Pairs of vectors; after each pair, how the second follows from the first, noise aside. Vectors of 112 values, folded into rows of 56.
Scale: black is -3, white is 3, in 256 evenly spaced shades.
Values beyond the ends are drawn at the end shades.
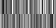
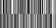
sign-scrambled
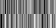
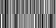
sign-scrambled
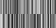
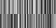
wrapped around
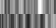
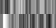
wrapped around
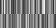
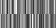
wrapped around
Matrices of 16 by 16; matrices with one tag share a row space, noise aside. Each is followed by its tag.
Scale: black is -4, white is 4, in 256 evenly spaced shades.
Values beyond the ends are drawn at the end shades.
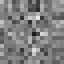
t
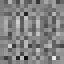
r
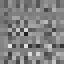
r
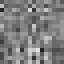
t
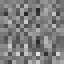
r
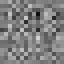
r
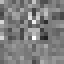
t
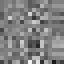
t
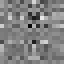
t
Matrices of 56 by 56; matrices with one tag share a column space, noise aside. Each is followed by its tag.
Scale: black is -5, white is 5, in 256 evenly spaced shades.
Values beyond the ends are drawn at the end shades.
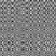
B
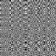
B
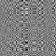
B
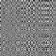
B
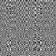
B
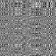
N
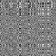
N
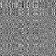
N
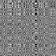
N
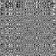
N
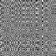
B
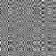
B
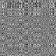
N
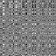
N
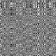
N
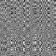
B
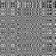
N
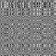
N
